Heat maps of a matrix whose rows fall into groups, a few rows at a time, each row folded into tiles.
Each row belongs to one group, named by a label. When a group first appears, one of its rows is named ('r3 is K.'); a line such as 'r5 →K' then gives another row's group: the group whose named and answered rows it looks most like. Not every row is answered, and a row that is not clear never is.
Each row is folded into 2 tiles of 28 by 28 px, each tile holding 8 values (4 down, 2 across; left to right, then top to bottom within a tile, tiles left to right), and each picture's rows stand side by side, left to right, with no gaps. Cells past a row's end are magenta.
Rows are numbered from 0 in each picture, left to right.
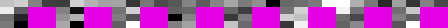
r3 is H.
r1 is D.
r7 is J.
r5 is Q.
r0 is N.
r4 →N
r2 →J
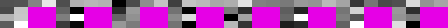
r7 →D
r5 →D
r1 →D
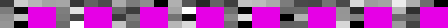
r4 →D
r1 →J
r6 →D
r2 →N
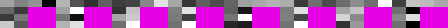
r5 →J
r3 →J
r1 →J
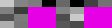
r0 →N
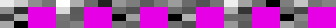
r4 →N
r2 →H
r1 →N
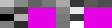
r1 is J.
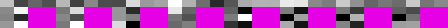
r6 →H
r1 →J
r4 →D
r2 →D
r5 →H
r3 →N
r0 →J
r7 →H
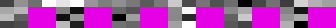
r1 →H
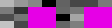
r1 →H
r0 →N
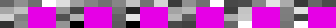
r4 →Q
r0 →Q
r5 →J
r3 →Q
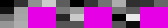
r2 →H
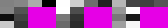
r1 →N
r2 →J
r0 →N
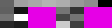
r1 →N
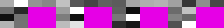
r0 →H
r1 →J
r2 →D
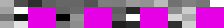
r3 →Q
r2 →D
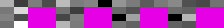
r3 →H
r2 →H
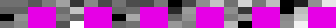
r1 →J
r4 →D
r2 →H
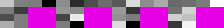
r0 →N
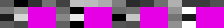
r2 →H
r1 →D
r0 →H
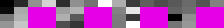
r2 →J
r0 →Q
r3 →H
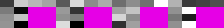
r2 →Q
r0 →D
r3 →J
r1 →D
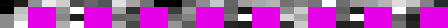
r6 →D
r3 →Q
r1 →J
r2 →N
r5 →Q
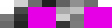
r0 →N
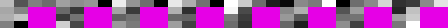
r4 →N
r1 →N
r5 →Q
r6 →Q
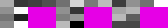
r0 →J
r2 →Q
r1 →D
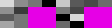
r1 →H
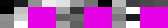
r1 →N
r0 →Q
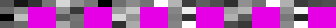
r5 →J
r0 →H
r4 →Q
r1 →N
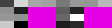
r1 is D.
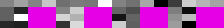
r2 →N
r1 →Q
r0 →D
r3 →D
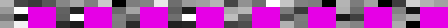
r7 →D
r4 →Q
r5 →N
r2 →Q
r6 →N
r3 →D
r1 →D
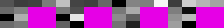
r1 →H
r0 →H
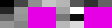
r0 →Q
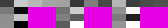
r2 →J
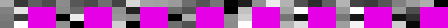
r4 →Q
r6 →J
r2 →D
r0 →J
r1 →H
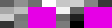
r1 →N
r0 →Q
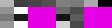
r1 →N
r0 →J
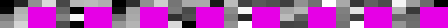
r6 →J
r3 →N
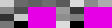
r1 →D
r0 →H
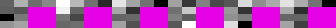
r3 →J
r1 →N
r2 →N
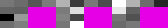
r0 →H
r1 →J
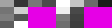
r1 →N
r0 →J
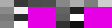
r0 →J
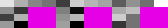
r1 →D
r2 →Q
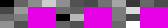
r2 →J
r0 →Q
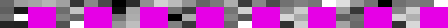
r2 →Q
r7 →Q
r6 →N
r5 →Q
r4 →J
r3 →H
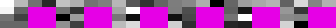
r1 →H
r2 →J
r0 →N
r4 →D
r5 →D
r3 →N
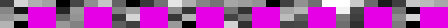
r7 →D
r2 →H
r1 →Q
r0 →D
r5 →Q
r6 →N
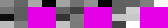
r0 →N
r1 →N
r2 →Q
